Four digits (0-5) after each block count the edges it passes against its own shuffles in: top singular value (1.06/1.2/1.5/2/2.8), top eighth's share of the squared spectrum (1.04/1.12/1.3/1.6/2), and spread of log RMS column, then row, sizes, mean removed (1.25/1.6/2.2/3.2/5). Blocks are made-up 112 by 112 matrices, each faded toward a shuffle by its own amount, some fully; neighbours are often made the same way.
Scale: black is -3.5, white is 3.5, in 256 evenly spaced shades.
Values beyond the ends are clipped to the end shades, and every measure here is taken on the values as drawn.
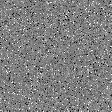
2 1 0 0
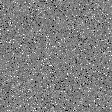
1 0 0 0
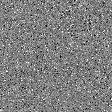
1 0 0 0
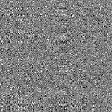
4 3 2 2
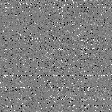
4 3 2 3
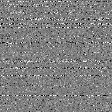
2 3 0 4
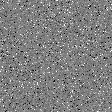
0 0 0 0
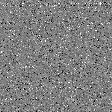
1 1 0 1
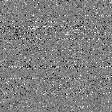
2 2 0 3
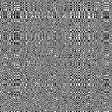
5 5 4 4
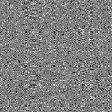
5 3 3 2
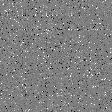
3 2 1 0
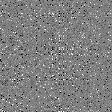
4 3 2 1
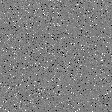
2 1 0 0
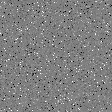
0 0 0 0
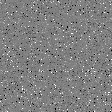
3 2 0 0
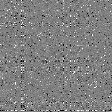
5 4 2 2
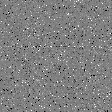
3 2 1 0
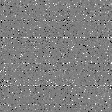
4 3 1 2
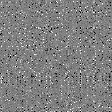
4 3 2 2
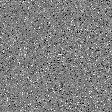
2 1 0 0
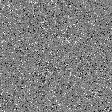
3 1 0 0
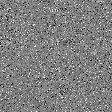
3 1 0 0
